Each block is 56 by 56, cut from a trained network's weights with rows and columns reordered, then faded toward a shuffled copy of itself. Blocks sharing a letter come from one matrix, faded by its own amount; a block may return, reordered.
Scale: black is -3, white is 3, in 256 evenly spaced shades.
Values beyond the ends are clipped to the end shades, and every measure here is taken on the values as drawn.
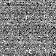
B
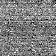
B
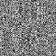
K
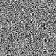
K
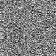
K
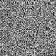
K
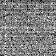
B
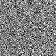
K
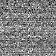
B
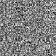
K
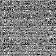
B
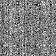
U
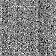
U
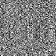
K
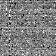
B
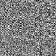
K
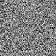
K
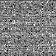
B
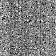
U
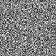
K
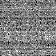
B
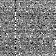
B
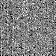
U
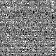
B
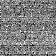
B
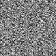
K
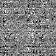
B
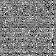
B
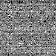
B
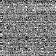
B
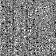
U
